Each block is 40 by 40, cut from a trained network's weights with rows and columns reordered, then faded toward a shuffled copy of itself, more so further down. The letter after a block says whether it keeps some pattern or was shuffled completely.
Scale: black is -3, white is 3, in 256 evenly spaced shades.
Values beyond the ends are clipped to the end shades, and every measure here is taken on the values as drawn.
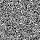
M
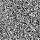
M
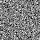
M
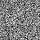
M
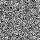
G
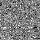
G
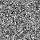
M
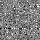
G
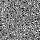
M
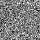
G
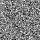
M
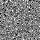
M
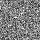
M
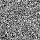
M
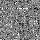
G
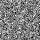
M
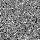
M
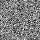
G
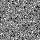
M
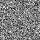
M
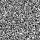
M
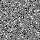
M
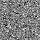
M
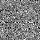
G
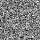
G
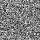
M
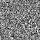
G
